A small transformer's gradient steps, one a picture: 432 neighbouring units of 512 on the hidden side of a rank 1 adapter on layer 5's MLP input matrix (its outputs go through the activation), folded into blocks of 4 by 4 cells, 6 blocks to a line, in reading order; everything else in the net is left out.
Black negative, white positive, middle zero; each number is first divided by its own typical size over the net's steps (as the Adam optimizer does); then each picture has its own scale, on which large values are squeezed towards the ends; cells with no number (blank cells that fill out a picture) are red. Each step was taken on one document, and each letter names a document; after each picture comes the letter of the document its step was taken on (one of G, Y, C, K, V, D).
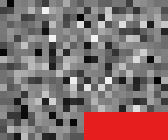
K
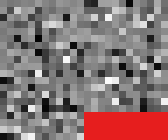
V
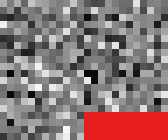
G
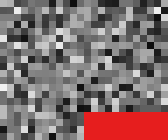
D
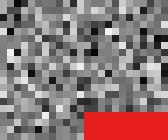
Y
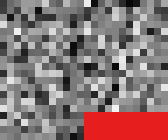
G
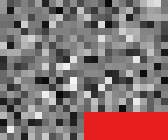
K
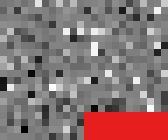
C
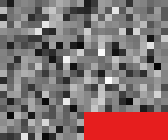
V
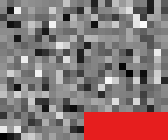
V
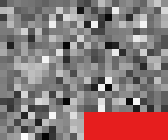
V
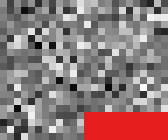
D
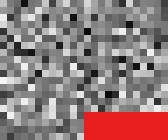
G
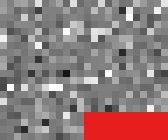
C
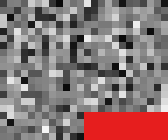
G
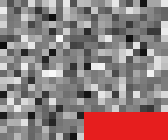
G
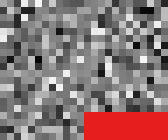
D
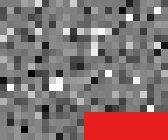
C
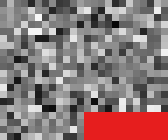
Y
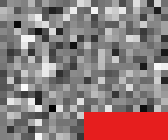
Y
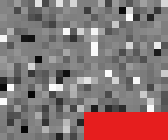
C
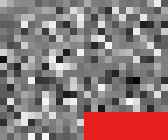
K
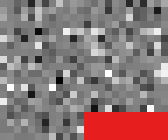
C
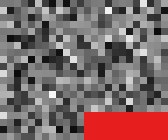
D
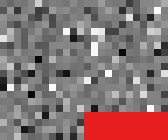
C
